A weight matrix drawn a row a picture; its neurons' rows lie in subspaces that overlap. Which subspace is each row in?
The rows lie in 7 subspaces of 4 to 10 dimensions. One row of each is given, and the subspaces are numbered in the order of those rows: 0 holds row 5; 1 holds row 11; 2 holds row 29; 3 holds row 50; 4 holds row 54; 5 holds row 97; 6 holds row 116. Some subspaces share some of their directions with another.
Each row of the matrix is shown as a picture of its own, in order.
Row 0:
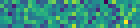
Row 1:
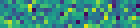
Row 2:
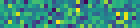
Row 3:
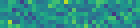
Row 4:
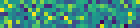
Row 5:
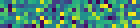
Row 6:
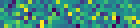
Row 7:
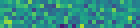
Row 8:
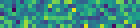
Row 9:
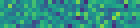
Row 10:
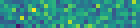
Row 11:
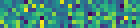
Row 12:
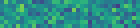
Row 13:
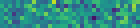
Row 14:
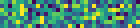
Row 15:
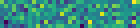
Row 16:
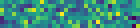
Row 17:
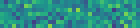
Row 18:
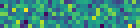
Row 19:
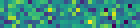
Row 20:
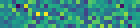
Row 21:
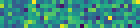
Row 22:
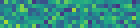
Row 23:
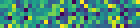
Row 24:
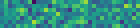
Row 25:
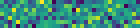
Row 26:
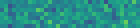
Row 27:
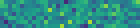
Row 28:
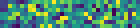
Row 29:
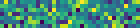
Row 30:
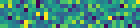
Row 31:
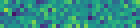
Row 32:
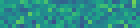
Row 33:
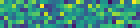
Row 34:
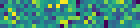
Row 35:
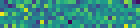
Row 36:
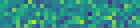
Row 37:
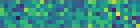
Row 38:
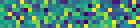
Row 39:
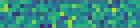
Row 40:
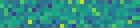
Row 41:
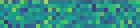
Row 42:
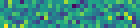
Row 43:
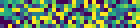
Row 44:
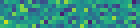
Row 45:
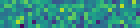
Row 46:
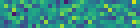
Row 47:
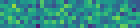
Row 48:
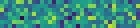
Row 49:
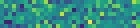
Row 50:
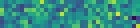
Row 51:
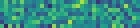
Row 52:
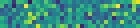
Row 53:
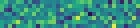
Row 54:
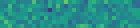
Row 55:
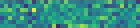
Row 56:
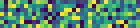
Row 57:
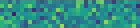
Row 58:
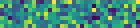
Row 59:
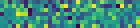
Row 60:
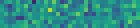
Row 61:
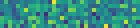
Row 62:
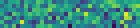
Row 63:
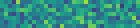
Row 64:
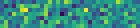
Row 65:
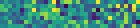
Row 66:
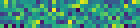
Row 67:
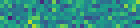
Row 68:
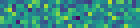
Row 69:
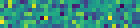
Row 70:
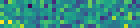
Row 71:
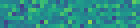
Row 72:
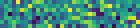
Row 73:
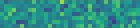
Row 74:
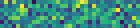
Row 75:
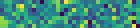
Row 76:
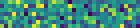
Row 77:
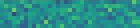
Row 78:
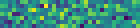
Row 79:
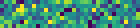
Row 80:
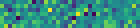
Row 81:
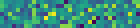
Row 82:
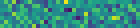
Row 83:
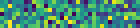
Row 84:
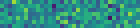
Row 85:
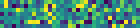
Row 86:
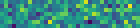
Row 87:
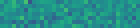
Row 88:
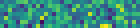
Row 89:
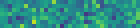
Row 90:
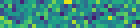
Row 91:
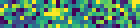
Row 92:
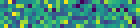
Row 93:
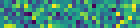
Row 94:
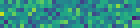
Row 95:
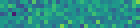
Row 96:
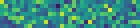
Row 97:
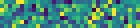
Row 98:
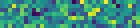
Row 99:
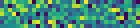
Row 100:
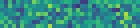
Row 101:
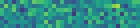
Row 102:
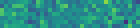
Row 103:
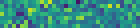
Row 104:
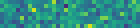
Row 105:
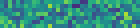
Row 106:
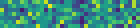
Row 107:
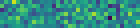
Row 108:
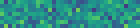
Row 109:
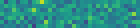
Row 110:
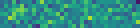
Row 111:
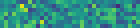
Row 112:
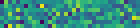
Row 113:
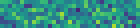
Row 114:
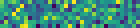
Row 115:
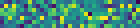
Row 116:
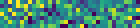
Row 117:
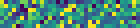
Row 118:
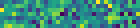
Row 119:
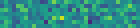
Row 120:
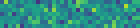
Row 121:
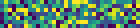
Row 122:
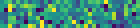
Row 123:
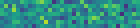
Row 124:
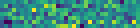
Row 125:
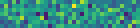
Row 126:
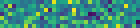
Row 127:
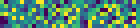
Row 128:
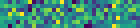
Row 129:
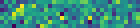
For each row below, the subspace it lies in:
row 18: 1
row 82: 4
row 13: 0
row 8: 1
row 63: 4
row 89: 4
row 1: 4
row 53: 1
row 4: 6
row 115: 5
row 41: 3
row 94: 6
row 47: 5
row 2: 6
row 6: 1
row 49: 6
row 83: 6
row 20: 1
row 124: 6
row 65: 0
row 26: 0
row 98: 0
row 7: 6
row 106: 4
